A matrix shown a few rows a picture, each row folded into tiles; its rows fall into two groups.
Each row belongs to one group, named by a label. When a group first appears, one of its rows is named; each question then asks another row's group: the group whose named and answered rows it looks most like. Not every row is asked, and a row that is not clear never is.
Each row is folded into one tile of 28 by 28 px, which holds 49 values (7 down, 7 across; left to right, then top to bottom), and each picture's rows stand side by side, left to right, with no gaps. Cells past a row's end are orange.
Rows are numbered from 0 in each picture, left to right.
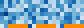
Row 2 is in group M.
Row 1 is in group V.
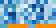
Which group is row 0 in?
M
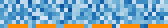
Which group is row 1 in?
V
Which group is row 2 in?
M
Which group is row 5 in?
V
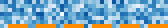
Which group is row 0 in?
V
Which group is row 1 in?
M
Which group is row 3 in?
V
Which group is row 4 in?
M
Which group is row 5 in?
V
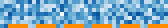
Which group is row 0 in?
V
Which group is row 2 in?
M
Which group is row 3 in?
M
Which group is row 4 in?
V
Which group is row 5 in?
V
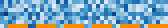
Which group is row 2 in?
M
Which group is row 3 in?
V
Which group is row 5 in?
V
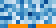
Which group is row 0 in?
V
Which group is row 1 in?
V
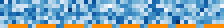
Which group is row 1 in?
V
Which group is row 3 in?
M
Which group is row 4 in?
V
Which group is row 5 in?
V
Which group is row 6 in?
V
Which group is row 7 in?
M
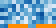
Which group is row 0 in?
V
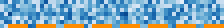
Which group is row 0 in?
V
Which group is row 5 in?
M
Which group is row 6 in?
V
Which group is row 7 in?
V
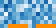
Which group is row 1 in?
V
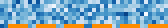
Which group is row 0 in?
V
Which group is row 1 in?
M
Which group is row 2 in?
V
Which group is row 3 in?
V
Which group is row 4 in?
M
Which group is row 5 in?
M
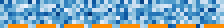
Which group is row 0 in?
M
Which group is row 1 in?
M
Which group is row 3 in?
M
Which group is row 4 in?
M
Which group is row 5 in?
M
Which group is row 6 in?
V
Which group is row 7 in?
V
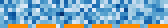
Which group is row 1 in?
V
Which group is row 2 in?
M
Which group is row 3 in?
V
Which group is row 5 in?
V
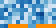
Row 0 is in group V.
